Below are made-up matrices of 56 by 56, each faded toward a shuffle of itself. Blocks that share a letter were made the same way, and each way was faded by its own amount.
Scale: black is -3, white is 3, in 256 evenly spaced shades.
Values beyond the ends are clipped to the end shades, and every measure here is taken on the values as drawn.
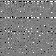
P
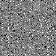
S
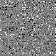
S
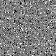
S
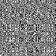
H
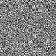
H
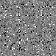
S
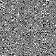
S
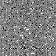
S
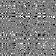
P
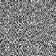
H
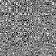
H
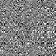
H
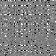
P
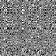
H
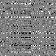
P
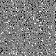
S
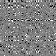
P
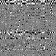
P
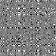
P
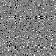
S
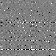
P
